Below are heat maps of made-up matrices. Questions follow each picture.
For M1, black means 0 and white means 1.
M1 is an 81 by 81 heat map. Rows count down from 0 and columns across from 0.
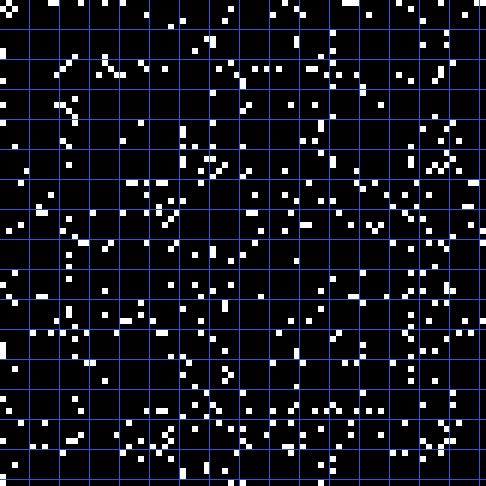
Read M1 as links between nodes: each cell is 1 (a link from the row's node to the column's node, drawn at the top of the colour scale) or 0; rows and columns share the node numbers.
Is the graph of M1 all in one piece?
yes
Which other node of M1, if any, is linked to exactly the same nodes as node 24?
none
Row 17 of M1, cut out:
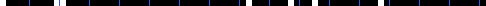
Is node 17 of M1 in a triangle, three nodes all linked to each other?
yes
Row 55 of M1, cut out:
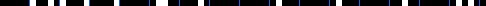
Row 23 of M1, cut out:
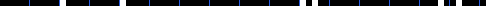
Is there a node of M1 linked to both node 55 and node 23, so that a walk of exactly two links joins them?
yes
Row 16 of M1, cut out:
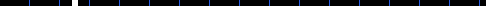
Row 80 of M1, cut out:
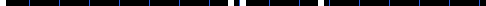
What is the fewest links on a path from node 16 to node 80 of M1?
4
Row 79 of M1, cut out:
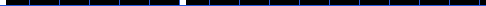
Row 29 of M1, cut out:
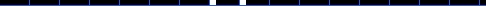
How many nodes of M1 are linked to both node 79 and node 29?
0
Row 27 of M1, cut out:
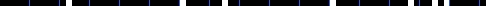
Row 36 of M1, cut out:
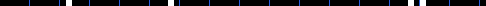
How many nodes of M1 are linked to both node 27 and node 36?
2
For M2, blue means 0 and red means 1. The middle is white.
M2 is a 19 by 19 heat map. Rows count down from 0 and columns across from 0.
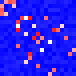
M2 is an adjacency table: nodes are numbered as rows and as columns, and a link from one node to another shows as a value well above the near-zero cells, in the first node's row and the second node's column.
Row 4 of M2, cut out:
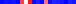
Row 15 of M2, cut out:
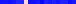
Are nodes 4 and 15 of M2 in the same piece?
yes
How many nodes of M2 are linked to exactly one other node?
8
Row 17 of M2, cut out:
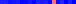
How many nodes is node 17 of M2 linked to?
1
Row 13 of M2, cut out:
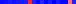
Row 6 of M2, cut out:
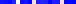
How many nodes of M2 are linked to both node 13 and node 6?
0
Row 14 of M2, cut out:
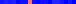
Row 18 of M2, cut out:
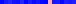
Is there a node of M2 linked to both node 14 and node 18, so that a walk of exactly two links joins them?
no
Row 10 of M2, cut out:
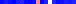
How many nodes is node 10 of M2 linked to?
2
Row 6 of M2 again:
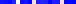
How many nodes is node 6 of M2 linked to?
3
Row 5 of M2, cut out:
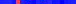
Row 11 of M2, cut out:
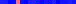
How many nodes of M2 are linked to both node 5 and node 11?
1
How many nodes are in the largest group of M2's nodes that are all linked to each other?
3
